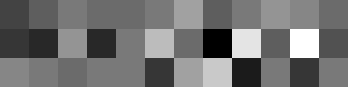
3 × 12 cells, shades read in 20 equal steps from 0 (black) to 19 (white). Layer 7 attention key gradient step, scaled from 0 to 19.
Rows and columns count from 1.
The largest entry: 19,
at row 2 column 11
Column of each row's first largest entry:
7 11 8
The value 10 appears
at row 1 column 11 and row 3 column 1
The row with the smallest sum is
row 3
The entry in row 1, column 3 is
9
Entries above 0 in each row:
12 11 12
